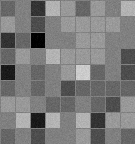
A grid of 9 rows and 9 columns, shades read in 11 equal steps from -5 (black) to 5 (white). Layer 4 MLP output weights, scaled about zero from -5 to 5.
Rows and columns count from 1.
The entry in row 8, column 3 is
-4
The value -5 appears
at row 3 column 3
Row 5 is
-4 0 -1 0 1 3 -1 0 -2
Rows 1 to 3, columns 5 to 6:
1 -1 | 1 1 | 0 1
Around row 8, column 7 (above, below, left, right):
-1 -2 2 1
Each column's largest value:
1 2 0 2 1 3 1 1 2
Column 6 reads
-1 1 1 1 3 -1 0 2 1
